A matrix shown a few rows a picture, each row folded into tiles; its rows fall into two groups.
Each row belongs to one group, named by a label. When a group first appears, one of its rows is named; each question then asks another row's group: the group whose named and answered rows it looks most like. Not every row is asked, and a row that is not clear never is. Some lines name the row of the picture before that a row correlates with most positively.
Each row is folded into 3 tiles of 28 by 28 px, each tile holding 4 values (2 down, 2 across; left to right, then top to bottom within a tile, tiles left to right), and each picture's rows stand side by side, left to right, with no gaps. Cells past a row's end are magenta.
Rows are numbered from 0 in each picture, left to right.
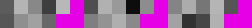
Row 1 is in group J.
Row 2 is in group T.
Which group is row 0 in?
J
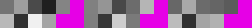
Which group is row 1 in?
J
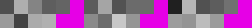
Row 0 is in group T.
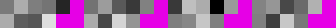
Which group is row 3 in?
J
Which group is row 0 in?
T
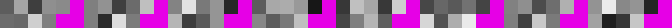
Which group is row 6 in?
J
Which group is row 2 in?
T
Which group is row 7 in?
T
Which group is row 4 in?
J
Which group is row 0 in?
J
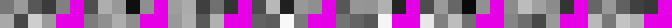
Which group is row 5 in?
J
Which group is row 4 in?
T
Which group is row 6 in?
T
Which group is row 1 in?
J
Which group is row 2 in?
T
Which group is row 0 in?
J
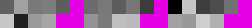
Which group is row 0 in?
T
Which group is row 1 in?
T
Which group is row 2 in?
J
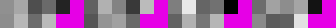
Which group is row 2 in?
T
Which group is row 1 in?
J
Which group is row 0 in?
T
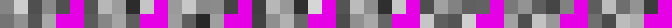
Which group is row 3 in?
J
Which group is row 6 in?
J
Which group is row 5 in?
T
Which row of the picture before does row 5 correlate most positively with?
3
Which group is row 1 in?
J
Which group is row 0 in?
T
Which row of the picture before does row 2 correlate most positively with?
3
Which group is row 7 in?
T
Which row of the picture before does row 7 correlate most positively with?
3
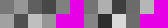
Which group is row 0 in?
J
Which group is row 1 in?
J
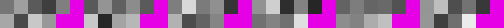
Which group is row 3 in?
T
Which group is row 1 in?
T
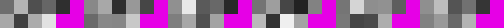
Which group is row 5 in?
T
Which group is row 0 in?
T
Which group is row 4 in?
T
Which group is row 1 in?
T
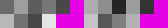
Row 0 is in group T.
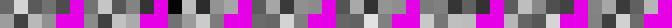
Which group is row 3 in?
J
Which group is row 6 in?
T
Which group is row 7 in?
J
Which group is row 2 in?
J
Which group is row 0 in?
T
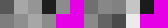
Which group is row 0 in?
J
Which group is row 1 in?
T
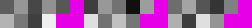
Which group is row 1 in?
J
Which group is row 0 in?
T
